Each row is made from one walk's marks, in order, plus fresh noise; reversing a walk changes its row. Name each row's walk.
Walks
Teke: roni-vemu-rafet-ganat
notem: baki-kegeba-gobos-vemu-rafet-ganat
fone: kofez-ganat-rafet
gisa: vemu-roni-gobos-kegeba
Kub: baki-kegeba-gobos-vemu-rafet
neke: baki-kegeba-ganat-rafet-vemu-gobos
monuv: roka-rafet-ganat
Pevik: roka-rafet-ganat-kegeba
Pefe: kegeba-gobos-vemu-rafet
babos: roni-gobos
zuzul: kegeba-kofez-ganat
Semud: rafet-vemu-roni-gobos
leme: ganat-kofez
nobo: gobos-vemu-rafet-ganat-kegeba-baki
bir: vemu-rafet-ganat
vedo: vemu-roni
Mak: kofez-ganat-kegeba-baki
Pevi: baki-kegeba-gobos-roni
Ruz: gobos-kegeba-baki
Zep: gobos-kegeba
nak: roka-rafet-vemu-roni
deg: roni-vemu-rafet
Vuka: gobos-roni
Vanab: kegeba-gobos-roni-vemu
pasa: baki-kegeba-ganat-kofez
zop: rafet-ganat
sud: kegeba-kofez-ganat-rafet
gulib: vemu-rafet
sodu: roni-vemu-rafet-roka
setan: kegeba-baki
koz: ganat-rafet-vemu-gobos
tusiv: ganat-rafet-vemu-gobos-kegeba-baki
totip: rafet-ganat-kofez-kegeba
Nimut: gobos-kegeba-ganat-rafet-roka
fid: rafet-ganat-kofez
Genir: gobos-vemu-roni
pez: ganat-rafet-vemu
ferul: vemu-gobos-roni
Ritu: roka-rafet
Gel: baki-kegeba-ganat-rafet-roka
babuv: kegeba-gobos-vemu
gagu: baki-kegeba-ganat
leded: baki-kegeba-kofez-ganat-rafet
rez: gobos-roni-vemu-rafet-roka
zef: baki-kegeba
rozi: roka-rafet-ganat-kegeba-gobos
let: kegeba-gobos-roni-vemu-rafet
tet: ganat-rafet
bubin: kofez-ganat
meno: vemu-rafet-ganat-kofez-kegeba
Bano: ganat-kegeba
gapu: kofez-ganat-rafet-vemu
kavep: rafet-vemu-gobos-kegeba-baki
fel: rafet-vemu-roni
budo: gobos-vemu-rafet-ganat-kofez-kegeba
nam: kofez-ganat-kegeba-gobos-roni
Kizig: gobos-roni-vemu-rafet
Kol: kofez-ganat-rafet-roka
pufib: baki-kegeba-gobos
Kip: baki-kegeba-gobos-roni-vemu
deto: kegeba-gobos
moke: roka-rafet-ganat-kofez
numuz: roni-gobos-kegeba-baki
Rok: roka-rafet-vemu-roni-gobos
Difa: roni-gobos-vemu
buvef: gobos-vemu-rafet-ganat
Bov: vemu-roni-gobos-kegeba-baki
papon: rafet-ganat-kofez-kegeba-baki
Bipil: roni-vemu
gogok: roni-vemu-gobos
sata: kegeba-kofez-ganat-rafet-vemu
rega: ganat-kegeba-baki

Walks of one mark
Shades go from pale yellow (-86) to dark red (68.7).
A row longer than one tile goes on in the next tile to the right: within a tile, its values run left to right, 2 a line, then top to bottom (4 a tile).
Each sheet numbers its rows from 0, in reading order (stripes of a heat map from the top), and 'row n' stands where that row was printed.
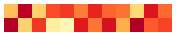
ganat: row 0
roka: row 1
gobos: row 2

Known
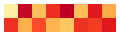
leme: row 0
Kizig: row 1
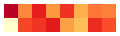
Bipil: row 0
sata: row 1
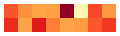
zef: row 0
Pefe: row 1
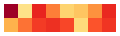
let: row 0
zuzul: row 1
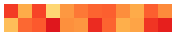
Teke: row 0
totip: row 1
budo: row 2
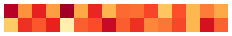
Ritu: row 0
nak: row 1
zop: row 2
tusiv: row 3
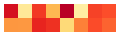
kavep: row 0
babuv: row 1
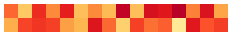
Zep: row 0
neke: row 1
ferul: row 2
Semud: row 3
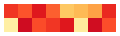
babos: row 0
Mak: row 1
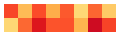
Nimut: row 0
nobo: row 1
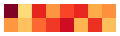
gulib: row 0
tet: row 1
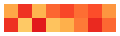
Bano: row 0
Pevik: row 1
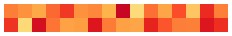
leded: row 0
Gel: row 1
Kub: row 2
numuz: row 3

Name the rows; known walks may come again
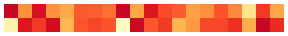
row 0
Rok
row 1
moke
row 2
Difa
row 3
gapu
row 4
Ruz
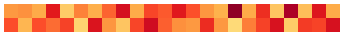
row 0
fone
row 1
pasa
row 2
Kip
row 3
pez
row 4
deg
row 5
Kizig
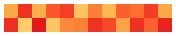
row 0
Bano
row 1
notem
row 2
monuv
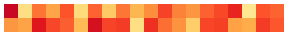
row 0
Kub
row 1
nobo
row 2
sud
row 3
meno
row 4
deto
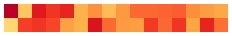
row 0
Vanab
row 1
neke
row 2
totip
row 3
zef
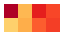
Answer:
vedo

